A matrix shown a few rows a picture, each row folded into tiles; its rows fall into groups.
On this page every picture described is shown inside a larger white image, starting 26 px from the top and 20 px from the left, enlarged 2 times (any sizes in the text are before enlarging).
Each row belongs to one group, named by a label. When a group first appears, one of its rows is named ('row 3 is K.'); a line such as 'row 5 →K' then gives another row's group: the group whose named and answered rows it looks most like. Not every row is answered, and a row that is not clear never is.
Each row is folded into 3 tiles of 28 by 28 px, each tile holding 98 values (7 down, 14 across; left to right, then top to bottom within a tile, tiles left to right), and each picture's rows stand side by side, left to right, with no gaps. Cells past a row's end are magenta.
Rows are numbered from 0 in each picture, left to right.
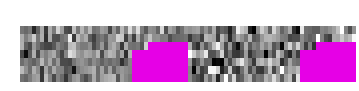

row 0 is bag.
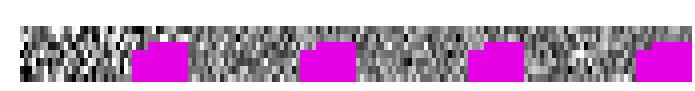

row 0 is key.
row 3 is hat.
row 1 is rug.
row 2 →rug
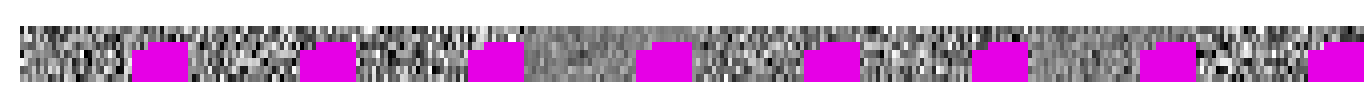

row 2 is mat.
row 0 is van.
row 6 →van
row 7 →bag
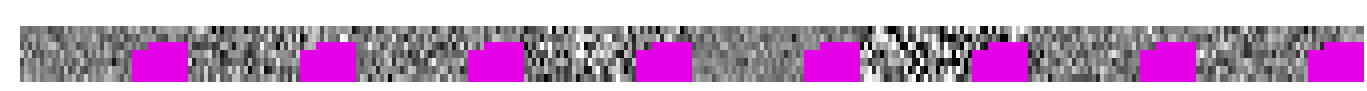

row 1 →mat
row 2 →rug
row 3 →hat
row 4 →rug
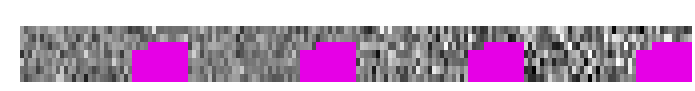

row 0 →key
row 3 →key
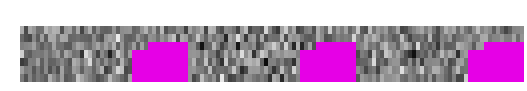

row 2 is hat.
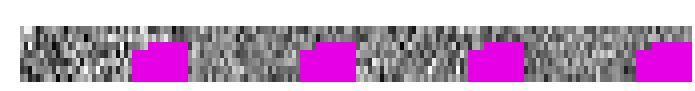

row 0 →key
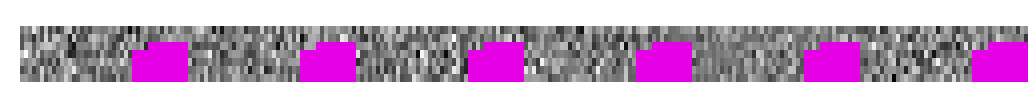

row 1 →mat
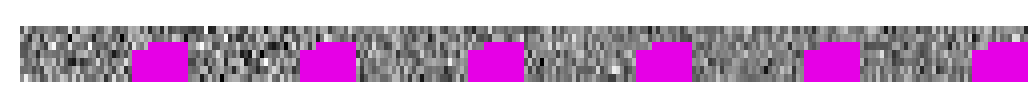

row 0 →rug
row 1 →rug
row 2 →key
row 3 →hat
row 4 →key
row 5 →mat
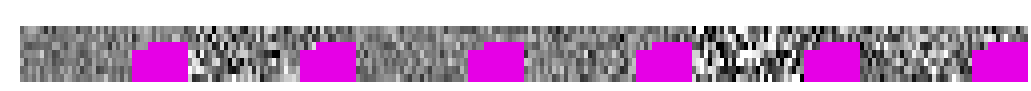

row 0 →mat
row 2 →key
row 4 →hat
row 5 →hat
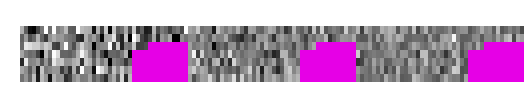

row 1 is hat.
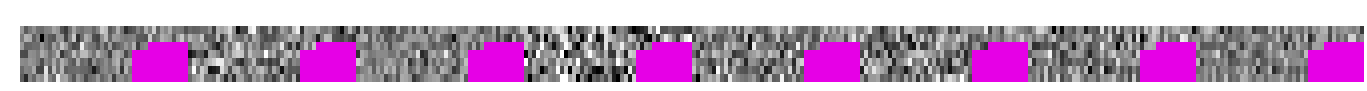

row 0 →key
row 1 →bag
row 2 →van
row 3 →key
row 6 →mat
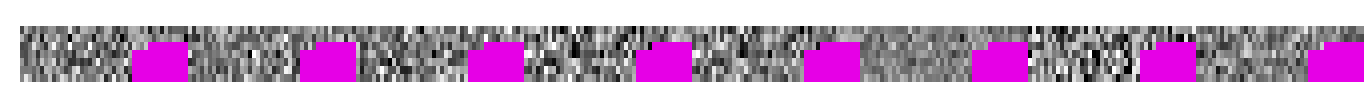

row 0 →rug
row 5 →rug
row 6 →van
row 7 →bag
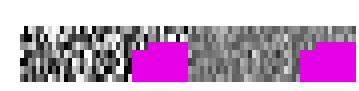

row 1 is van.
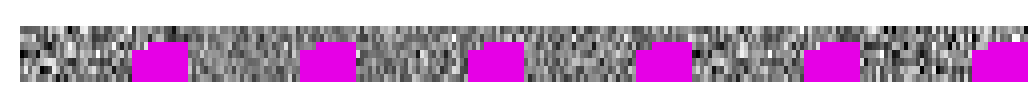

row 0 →bag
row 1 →key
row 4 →bag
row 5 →mat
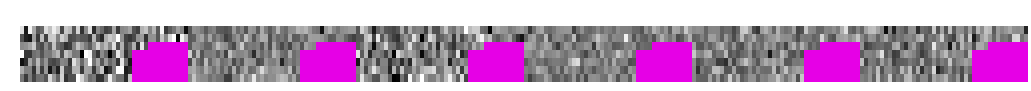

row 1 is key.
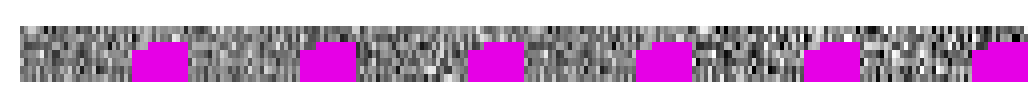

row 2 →hat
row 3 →mat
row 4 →mat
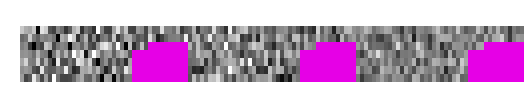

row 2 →key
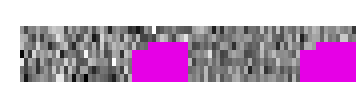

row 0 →key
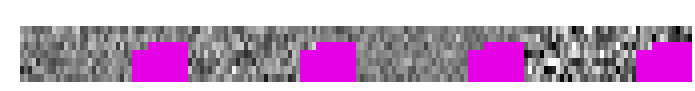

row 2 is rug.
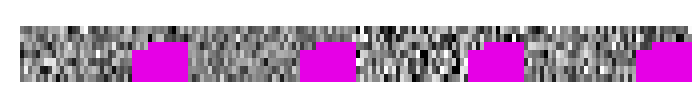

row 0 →bag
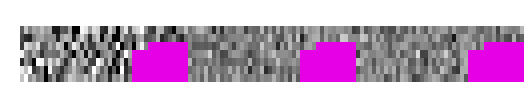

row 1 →mat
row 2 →van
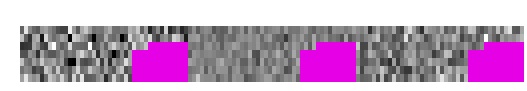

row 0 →rug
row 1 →van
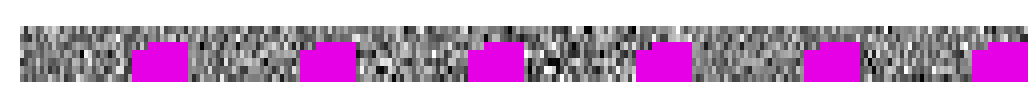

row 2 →bag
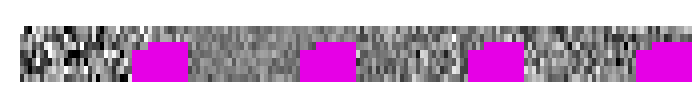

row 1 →hat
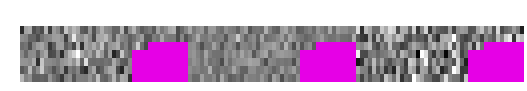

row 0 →hat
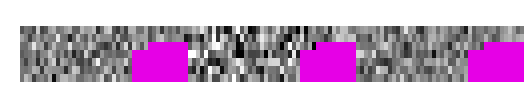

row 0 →rug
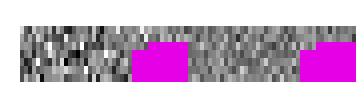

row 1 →rug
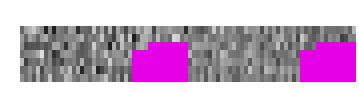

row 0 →mat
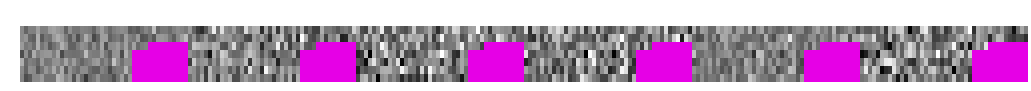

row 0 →key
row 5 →bag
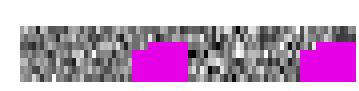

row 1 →bag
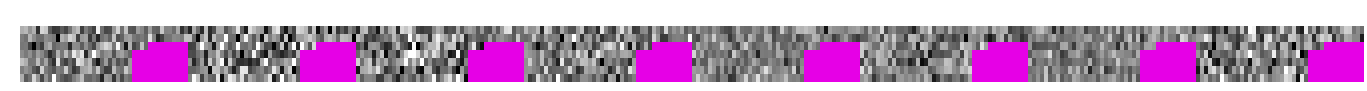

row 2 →hat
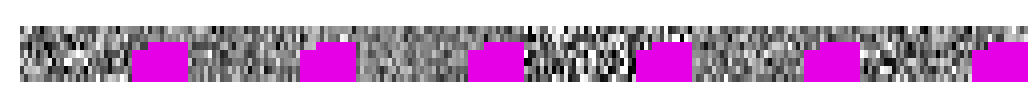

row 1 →mat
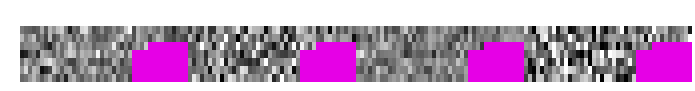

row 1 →rug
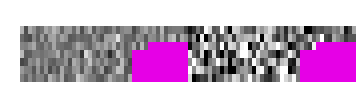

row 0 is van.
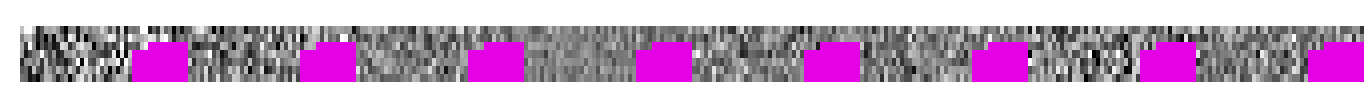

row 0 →key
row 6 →van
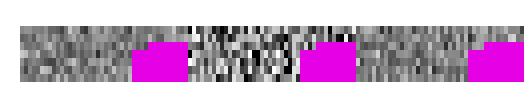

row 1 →van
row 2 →mat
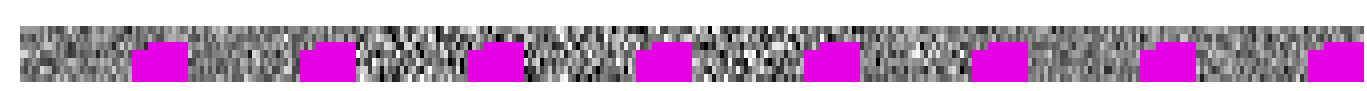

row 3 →key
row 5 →hat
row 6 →mat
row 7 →key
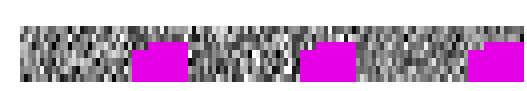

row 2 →rug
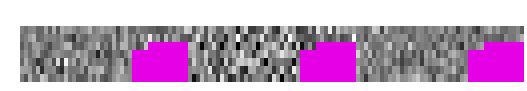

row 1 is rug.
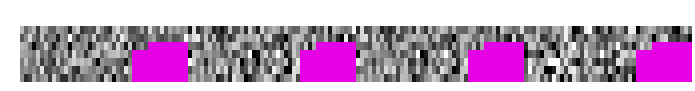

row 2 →van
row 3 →bag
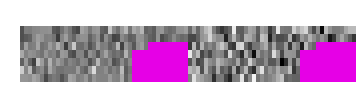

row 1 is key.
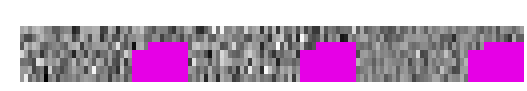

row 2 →van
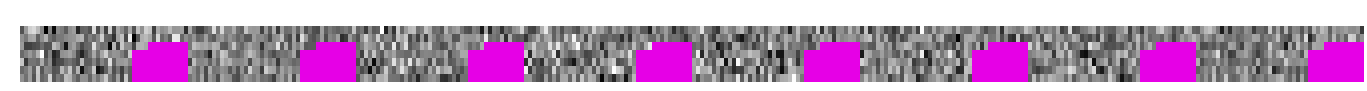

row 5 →van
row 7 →mat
